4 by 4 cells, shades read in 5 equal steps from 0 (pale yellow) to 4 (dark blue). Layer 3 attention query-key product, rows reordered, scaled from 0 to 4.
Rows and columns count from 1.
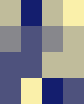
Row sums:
6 8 8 10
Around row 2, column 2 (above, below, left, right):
4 3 2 2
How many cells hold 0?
2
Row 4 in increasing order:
0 3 3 4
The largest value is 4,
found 2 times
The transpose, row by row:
1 2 3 3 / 4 3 3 0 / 1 2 1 4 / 0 1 1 3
